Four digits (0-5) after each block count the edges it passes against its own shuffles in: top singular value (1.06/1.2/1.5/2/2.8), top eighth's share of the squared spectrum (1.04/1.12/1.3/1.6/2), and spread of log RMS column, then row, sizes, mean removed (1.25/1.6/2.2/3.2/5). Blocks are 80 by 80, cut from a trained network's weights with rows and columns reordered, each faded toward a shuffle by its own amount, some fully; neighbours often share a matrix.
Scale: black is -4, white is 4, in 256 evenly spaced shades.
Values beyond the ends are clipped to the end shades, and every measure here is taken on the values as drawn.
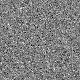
0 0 0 0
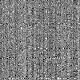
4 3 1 2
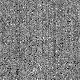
2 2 0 1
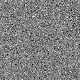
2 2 0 0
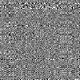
4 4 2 3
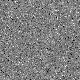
0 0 0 0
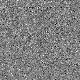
2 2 0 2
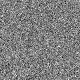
1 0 0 0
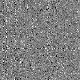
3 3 2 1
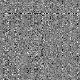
3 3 3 1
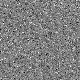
0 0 0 0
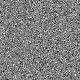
0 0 0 0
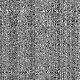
4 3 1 2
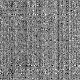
4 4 1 3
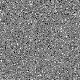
2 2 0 1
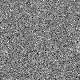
1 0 0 0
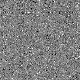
2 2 1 1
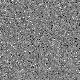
1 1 0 0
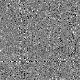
3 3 2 1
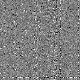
3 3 2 1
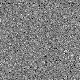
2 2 0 1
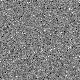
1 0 0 0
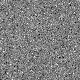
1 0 0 0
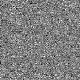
3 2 0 2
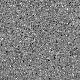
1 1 0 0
